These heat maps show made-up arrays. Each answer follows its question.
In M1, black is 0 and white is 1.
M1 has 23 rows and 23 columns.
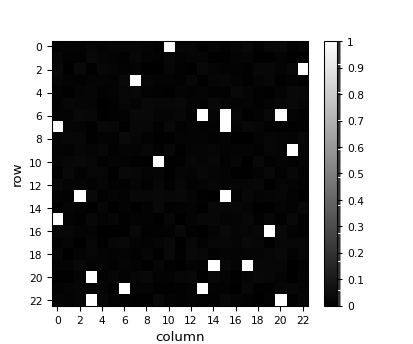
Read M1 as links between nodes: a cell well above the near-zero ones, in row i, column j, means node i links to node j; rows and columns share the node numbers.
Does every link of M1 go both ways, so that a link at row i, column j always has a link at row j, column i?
no
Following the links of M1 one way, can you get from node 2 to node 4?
no
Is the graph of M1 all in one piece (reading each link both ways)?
no
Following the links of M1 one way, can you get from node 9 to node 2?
yes
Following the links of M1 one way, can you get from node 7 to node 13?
yes
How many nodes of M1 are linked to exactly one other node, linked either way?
3
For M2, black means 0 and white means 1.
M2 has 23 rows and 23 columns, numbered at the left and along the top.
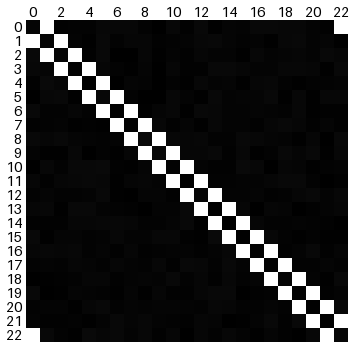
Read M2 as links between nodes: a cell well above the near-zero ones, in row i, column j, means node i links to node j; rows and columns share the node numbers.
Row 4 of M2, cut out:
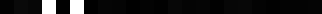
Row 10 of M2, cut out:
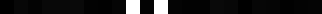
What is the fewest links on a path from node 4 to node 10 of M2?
6
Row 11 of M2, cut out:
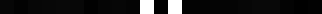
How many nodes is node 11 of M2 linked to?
2
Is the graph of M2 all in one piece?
yes
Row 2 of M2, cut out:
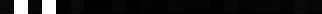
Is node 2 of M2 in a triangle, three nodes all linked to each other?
no
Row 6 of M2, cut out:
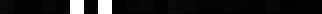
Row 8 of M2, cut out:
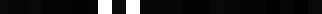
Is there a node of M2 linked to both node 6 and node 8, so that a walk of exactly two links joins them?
yes
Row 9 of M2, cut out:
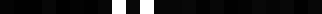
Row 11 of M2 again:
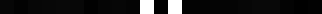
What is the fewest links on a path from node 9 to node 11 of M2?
2
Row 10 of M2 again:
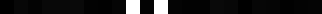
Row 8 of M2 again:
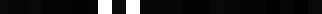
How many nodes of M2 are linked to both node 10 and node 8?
1
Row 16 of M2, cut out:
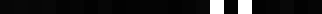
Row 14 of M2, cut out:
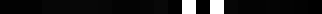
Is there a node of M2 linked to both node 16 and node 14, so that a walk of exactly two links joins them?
yes
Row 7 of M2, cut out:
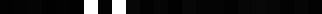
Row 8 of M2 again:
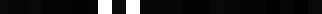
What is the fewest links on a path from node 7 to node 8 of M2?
1
